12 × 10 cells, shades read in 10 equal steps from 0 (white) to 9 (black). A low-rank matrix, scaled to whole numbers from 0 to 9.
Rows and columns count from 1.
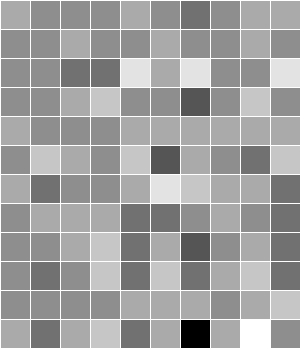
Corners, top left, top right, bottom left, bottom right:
3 3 3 4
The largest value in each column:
4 5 5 5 5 6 9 4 5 5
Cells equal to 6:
3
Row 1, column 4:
4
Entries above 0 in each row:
10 10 10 10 10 10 10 10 10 10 10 9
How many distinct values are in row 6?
5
